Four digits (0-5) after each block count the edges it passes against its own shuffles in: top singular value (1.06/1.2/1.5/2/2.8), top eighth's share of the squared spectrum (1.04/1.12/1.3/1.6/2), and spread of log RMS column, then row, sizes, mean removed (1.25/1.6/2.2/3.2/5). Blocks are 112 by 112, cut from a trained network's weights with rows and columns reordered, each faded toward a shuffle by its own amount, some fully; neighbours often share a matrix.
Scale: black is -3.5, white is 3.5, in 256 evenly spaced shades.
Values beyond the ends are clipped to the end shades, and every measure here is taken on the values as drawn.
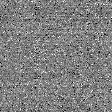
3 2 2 0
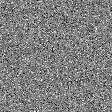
0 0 0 0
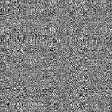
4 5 3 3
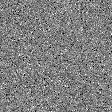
0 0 0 0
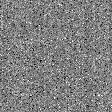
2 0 0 0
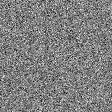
1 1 0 0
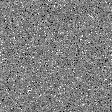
0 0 0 0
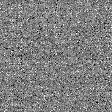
2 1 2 0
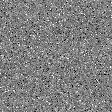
0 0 0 0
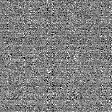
3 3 3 0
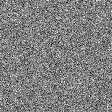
1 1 0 0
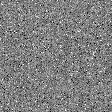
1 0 0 0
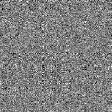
3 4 2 3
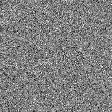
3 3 1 1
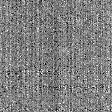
4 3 0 3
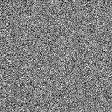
3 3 1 1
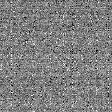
3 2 2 0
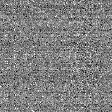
3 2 2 0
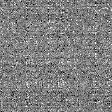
3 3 3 0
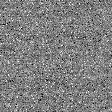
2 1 1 0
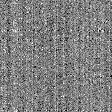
4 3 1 2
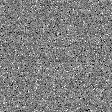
1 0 0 0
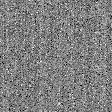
2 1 0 0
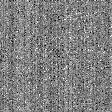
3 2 0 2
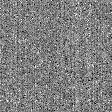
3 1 0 0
